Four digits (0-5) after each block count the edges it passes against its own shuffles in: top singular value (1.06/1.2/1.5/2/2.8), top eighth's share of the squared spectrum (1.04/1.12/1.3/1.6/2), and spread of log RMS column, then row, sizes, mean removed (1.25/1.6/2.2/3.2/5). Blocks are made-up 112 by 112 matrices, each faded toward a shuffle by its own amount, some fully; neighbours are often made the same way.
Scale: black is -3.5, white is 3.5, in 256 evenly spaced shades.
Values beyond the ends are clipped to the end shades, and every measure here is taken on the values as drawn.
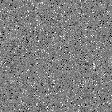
3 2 1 0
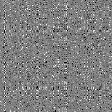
5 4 3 2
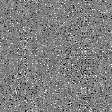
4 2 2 1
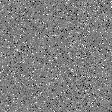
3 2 1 0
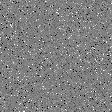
0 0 0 0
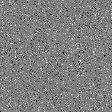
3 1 0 0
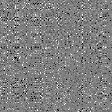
5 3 3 2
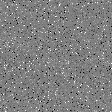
2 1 0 0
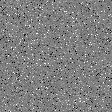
0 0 0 0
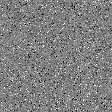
0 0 1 0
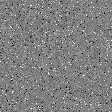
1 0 0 0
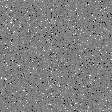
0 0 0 0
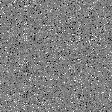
3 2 1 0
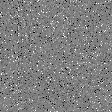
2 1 0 0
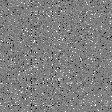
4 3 1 1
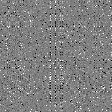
4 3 2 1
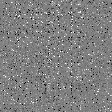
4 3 1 1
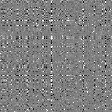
5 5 3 3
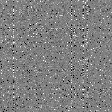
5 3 2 2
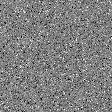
0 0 0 0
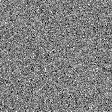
3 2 1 0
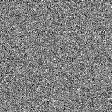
3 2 0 1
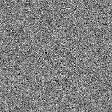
3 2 1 1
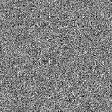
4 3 2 1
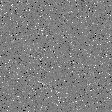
0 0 0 0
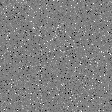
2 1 0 0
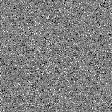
3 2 1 1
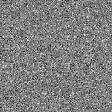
4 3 1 1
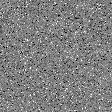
0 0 0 0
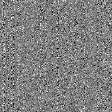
1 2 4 0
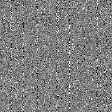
2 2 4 0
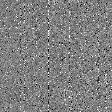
2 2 3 0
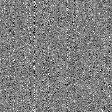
2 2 3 0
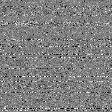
2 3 0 4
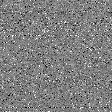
1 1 0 2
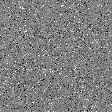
1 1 1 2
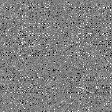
2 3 3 3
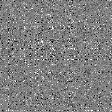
2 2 3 3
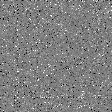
1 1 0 1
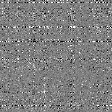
2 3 3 4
